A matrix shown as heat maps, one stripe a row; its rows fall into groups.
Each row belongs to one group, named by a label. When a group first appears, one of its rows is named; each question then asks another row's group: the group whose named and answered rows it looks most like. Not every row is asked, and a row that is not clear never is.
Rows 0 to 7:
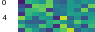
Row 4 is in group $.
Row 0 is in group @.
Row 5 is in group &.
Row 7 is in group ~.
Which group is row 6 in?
$
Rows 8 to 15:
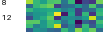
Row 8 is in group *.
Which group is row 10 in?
*
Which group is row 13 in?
*
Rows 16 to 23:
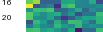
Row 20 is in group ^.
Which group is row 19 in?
*
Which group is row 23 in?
*
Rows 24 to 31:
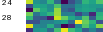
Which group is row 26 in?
@
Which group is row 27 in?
*
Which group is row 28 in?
&
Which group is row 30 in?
^
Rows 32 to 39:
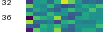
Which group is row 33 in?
^
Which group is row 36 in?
@
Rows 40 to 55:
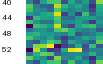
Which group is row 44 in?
@
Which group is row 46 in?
@
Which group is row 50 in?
$
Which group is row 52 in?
~
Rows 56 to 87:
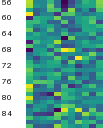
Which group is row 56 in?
^
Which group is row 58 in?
$
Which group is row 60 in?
@
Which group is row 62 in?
^
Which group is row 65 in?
$
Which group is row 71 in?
$
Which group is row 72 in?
*
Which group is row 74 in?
*
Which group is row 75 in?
$
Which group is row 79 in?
&
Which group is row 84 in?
&
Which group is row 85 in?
*
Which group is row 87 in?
&
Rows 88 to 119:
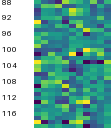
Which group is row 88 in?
&
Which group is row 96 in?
*
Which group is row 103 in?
*
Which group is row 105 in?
^
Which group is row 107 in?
$
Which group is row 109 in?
@
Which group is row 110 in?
~
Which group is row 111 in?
@
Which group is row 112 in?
~
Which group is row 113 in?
~
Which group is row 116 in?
*
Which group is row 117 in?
~
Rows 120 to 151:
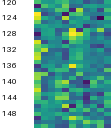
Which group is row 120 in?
*
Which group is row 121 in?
@
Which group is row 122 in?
$
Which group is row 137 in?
$
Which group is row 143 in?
*
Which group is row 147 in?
~
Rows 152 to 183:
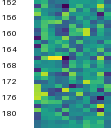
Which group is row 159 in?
~
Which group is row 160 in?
~
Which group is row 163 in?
@
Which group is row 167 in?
~
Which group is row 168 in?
~
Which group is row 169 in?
@
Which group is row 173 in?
^
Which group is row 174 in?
&
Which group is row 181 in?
@
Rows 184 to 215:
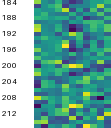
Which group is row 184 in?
^
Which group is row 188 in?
*
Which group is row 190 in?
^
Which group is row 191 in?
^
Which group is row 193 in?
*
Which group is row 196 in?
^
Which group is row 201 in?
*
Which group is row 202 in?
^
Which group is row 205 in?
@
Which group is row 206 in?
&
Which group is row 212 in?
$
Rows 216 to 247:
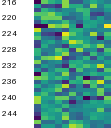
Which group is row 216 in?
@
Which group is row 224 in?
&
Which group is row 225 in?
&
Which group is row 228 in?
$
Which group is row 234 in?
@
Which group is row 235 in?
*
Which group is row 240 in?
*
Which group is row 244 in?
@
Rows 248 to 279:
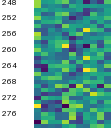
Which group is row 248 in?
*
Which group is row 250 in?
*
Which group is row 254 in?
&
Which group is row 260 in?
^
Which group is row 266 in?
^
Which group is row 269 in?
$
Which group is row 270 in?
~
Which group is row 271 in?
&
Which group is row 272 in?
@
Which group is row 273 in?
&
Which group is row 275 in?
&
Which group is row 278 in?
@
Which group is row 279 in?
&
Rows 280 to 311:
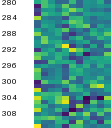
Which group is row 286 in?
~
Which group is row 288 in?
^
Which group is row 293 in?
*
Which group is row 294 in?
^
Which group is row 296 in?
~
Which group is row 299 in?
~
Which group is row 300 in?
@
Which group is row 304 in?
*
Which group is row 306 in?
$
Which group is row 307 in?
^
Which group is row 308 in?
~
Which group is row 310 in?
$
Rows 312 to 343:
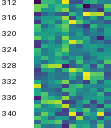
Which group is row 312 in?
@
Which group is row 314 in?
*
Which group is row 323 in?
@
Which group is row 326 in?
*
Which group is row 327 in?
$
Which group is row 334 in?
&
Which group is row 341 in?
$
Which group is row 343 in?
~
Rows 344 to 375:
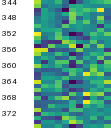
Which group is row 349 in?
~
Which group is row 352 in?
^
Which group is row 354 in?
&
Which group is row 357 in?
^
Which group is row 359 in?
$
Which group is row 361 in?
&
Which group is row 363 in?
@
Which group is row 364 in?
^
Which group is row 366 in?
^
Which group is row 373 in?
&
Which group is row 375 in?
^
